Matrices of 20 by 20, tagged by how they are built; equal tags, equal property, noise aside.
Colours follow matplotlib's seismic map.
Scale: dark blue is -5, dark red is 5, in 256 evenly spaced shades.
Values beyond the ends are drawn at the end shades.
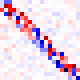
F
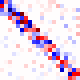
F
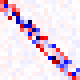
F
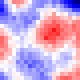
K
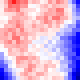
K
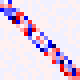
F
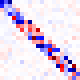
F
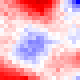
K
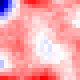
K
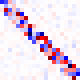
F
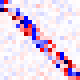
F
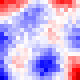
K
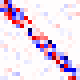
F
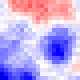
K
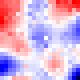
K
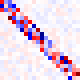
F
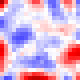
K
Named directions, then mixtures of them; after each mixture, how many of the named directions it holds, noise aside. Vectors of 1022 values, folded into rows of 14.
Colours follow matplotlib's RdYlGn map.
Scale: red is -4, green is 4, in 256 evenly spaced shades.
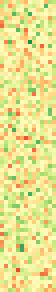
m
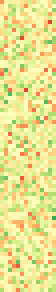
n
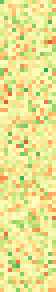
one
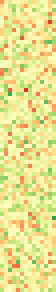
one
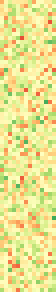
one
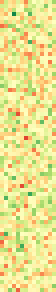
two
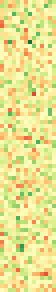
one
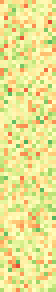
one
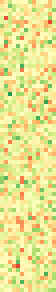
two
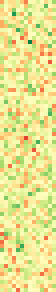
two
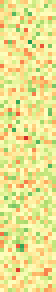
one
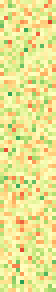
two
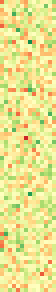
two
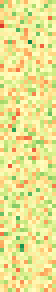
one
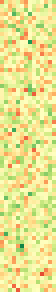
two
